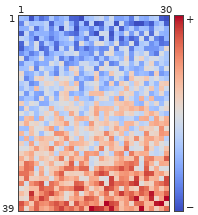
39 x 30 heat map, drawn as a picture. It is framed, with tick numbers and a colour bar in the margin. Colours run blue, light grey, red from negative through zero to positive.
Odd rows or columns: none. Stripes: none. Average level on the scale: 50%. Grain: fine. Slope: up to the bottom.
